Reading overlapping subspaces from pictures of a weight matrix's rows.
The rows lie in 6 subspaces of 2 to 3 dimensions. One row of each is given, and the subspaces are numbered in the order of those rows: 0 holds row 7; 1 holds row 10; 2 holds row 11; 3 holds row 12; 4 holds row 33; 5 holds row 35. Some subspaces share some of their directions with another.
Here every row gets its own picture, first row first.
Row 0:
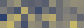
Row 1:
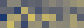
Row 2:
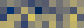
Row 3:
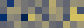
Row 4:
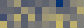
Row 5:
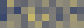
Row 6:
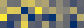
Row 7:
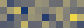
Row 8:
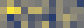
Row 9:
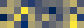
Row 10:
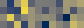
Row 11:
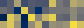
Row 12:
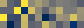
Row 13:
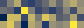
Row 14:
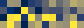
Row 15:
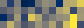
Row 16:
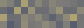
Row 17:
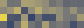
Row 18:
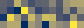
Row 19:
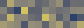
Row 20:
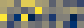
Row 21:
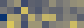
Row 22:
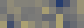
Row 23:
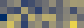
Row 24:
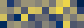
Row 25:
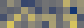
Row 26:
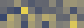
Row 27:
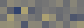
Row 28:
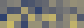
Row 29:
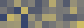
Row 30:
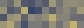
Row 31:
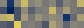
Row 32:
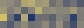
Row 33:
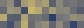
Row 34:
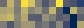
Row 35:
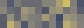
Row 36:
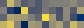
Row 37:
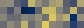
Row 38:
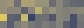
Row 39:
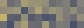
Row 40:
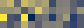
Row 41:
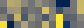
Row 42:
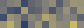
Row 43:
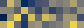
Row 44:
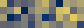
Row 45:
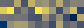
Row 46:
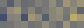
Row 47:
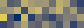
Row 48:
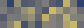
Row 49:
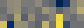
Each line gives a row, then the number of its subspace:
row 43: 1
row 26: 1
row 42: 0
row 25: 2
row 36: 2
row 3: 2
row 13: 1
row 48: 5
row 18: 1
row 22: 5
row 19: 0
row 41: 5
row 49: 5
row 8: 1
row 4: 5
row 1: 4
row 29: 2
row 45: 3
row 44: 0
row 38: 2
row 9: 1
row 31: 1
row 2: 3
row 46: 2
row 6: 3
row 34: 0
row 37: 1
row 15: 0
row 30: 4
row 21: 3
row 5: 4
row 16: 3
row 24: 5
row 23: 0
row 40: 2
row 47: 5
